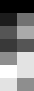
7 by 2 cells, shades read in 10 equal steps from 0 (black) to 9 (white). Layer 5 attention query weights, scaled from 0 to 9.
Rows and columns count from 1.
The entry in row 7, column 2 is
5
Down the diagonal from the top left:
0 4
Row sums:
0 5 9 5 13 17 13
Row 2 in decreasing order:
4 1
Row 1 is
0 0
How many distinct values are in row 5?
2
